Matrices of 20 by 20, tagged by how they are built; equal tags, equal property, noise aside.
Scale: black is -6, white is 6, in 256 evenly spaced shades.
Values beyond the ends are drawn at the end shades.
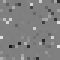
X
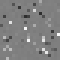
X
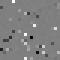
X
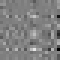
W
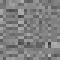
W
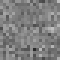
W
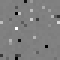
X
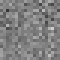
W
